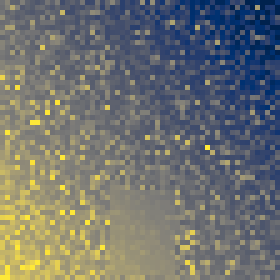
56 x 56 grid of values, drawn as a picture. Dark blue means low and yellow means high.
No regular stripes run through it. The top right is the ninth with the lowest average. In the bottom middle lies a patch that is calmer than the rest. There is an overall slope up to the bottom left. No row or column stands out. The bottom middle is the smoothest part. The ninth with the highest average is the bottom left. Fine speckle covers the field.
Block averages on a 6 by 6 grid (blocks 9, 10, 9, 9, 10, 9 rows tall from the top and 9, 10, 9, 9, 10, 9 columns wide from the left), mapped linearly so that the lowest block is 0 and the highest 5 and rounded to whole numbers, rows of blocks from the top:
221100
322110
332211
433221
543322
544332
